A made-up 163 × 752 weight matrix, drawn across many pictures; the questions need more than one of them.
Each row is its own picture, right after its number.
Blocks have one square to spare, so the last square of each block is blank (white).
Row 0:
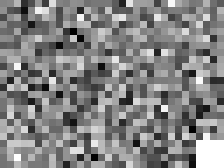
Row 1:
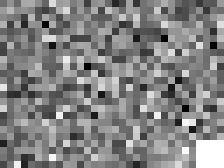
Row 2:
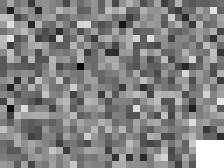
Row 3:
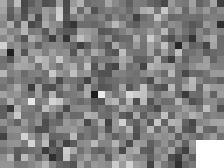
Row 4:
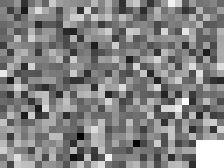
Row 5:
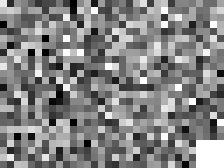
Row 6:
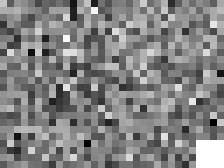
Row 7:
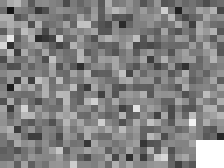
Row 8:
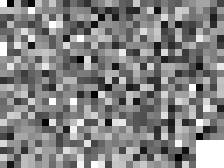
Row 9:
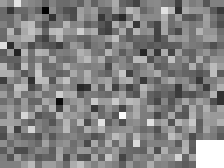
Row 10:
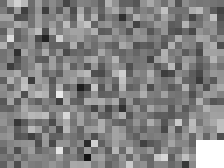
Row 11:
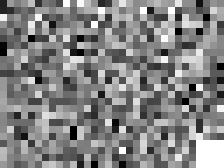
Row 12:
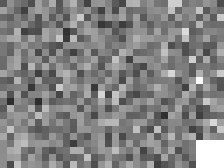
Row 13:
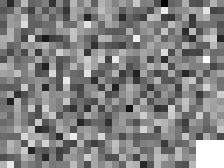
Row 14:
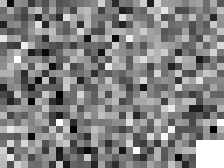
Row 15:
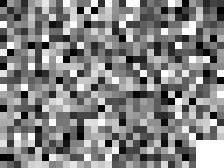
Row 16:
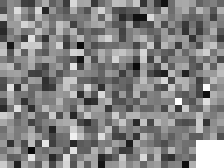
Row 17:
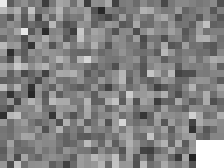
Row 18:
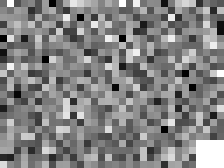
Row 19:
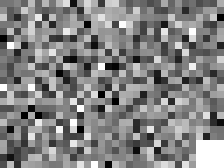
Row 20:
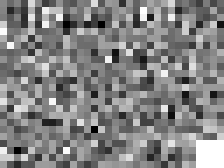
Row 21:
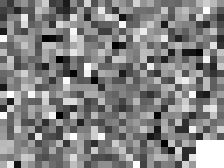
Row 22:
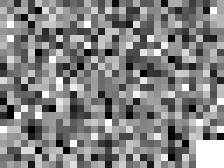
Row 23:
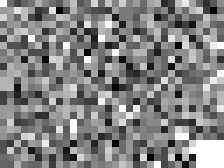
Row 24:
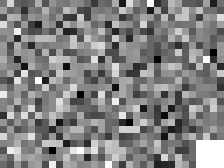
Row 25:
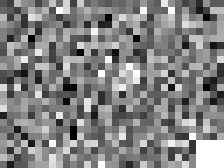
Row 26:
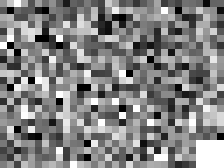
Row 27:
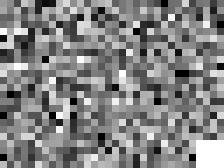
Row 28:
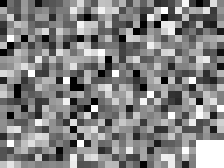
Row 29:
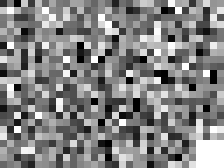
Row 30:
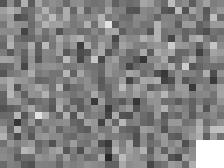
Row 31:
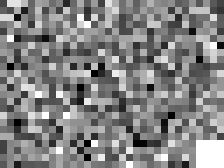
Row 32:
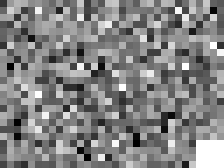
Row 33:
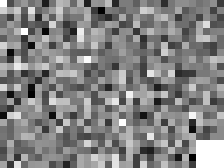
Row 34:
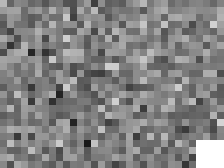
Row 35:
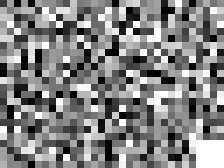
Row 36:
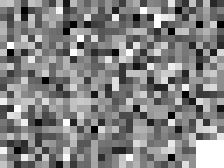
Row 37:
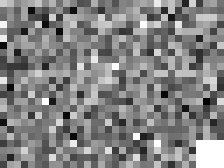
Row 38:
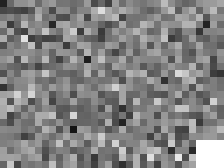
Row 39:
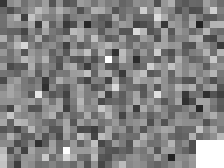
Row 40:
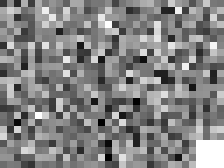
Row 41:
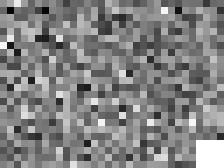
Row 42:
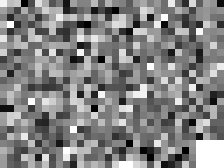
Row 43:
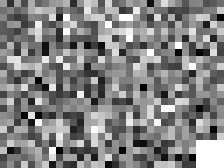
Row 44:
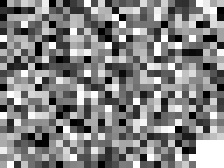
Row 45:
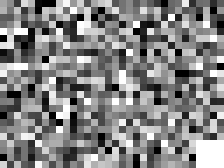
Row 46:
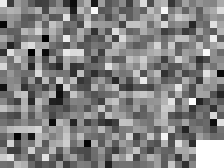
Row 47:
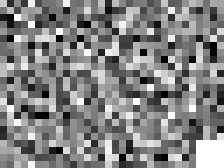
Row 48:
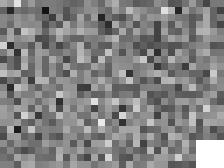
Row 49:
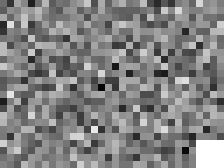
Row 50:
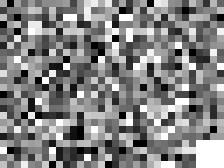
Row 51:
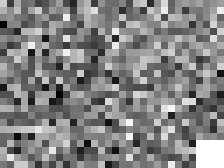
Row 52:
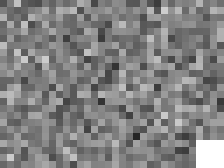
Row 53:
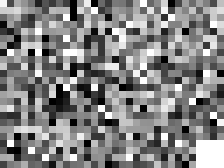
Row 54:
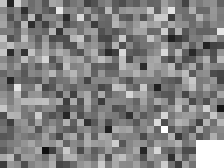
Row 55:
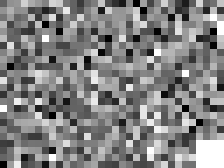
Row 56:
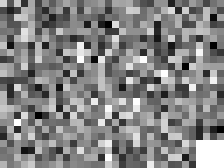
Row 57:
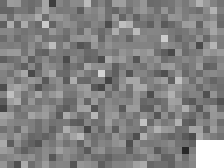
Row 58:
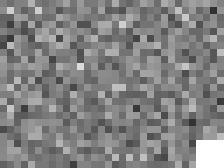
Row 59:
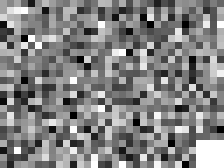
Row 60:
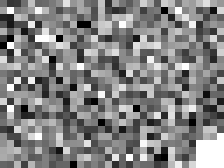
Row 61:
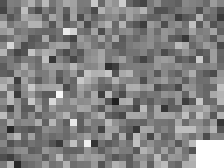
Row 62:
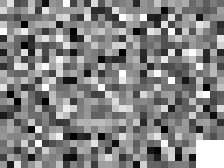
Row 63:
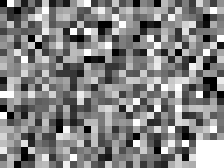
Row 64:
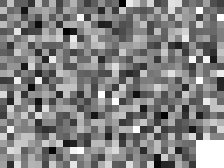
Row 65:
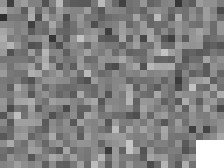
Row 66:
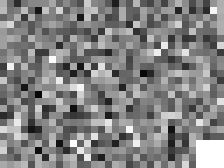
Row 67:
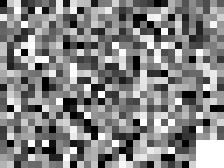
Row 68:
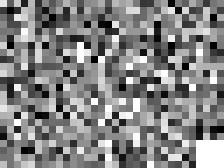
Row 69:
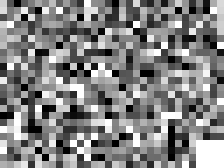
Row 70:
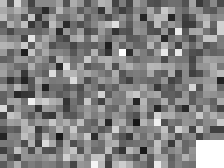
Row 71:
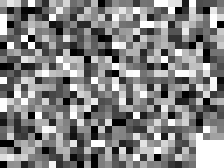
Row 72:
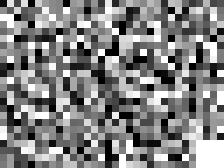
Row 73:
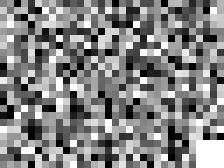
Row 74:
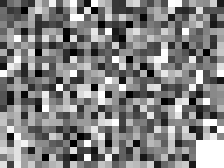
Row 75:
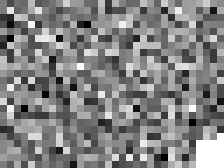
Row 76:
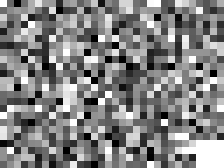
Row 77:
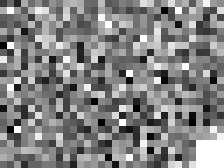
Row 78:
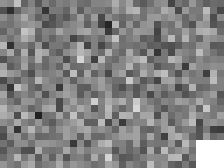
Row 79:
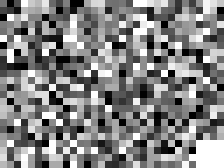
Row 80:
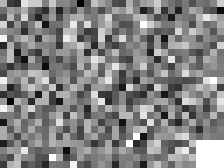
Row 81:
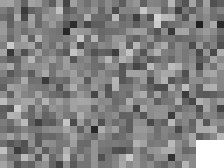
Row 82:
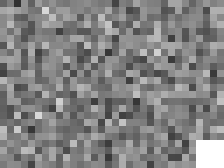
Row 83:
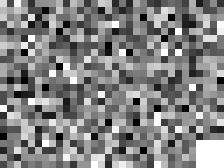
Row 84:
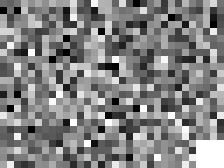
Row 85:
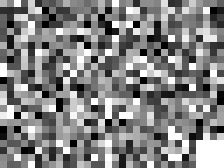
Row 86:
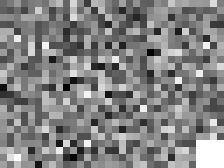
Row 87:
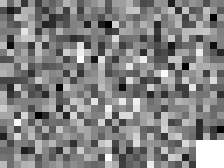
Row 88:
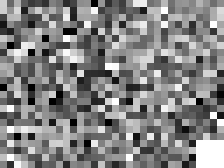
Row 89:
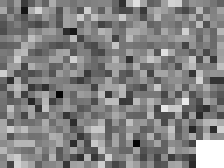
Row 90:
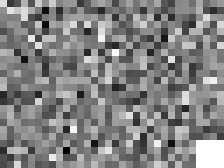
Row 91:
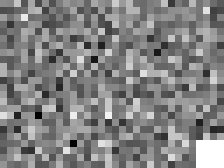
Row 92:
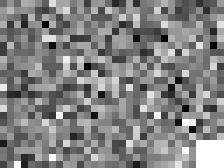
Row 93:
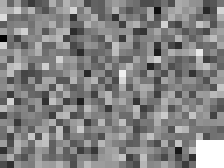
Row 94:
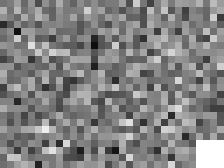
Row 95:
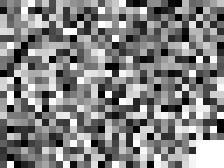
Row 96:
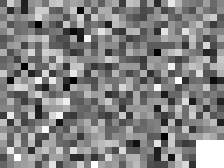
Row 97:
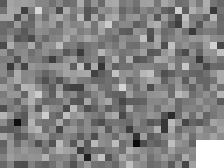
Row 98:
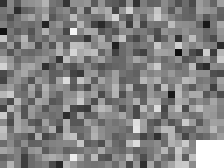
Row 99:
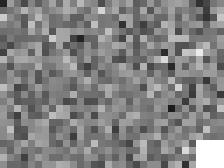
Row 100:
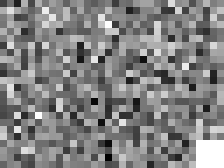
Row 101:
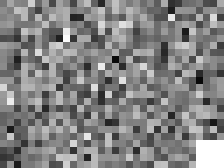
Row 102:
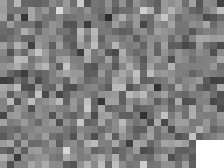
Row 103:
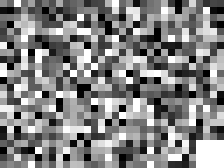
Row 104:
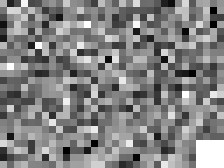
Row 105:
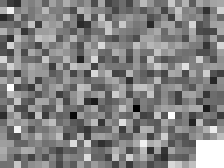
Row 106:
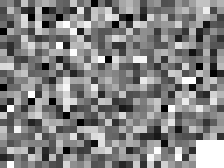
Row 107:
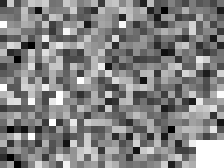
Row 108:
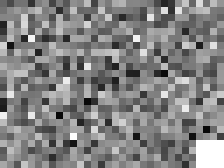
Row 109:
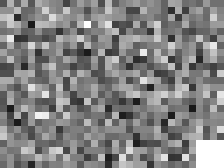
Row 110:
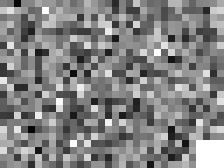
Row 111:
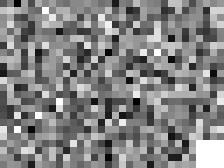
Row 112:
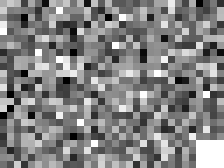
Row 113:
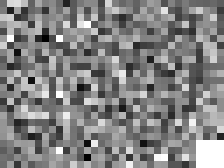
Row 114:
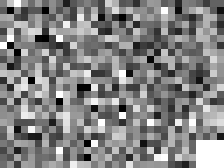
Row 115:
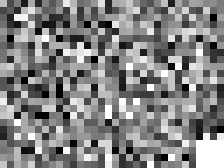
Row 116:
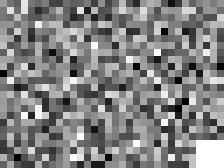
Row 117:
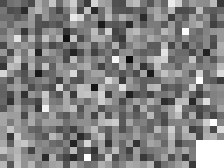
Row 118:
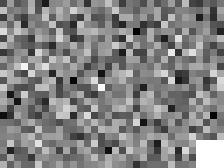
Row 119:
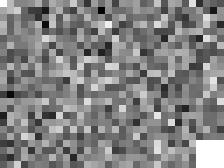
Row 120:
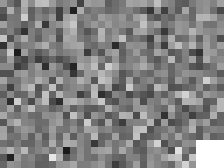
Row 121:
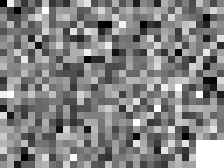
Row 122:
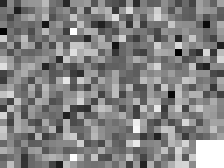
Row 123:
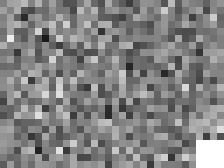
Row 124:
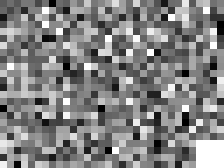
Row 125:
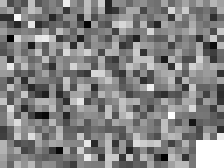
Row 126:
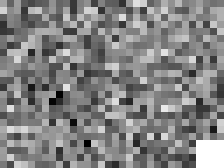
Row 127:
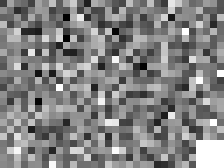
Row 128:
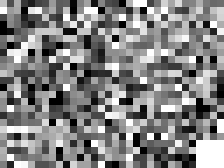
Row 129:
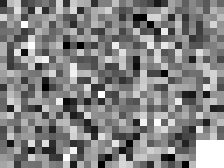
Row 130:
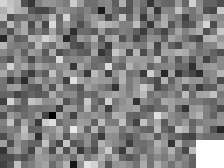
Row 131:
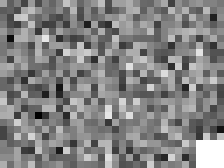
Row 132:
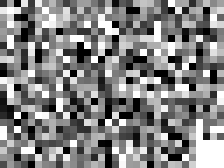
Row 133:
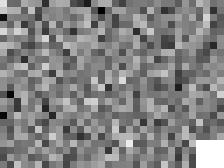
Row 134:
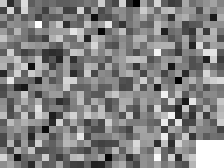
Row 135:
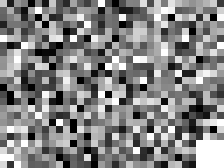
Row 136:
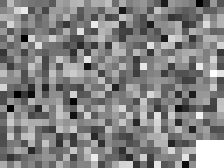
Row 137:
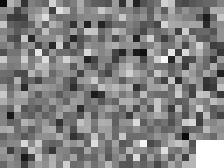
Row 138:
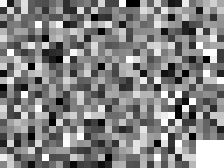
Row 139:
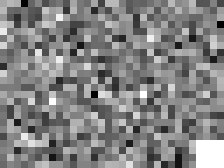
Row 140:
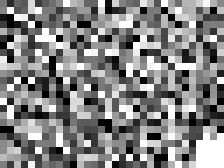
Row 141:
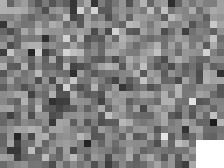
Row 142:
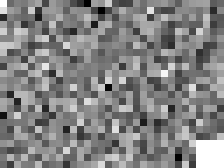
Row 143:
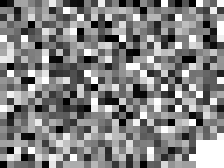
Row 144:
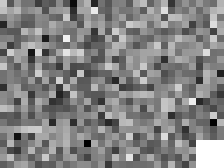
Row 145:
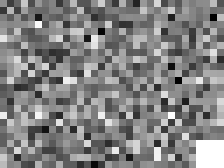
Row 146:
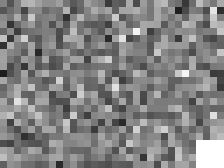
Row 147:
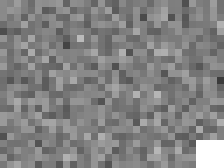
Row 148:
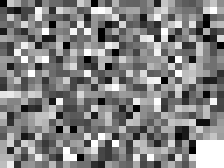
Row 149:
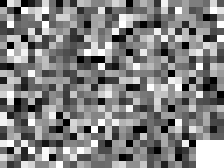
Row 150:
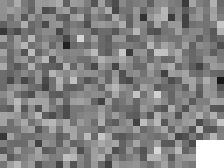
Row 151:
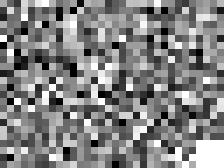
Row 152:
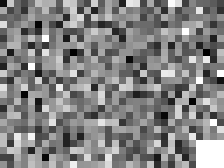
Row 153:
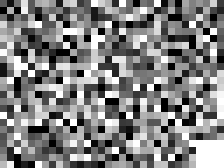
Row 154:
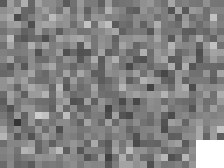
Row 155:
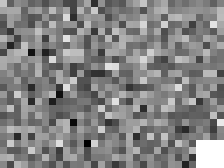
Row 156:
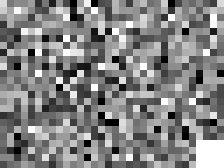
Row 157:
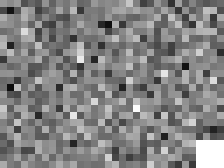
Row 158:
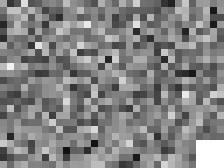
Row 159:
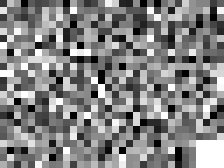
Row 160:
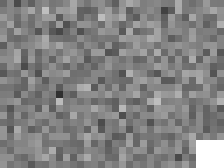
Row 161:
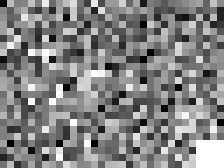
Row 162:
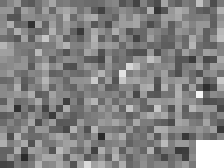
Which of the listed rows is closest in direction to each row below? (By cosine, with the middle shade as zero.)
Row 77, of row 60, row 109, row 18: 60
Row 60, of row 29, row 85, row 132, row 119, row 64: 29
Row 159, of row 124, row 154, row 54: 124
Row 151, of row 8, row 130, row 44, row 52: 44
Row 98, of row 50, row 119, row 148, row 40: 148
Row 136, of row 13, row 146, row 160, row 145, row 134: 13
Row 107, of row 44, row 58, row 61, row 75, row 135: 61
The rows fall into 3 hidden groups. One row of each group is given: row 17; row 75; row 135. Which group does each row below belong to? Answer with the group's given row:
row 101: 135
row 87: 75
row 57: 17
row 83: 17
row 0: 135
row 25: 17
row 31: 75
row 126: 135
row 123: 75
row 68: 75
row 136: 17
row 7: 75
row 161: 135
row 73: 75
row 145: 135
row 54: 17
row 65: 17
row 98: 17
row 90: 17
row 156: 135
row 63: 17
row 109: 75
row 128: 135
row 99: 17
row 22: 75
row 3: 17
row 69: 75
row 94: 135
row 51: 135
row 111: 75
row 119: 17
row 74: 135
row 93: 17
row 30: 75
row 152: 135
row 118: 17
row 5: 135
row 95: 135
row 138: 135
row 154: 75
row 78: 75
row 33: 17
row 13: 17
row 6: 135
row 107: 135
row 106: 17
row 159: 17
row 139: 17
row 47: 75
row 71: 17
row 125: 75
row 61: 135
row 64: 135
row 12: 135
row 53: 135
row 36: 17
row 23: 17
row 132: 75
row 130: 17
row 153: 135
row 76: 17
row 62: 17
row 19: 135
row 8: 17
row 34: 135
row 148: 17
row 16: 17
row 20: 17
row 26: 75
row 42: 17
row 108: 17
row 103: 75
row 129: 17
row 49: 17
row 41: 75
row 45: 17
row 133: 17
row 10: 75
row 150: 17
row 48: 75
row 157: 75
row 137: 17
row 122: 17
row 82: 75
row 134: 135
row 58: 75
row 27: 17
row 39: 17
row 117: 135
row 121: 17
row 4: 135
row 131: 75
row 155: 135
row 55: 17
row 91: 75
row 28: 17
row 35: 75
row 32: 75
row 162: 17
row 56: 75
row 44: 17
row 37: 17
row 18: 17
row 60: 75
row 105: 75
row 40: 75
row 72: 75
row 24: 135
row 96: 135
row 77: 75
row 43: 135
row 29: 75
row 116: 135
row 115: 75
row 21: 17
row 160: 75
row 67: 17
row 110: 75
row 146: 17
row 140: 75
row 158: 17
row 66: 75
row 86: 135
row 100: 75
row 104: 17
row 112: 17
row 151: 17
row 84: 135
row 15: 135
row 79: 17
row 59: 17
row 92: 17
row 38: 17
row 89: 135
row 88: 135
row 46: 135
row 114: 75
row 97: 75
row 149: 17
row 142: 17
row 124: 17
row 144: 135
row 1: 17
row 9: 75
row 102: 17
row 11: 17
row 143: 17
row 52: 17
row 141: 135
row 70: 17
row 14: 135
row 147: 17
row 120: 17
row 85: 75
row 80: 17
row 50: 135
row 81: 17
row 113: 75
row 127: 135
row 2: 75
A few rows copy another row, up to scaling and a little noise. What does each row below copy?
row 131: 115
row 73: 22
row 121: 63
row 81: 36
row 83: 70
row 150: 147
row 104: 158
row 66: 69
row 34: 155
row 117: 74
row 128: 126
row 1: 92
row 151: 120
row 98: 122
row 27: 45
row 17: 33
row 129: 67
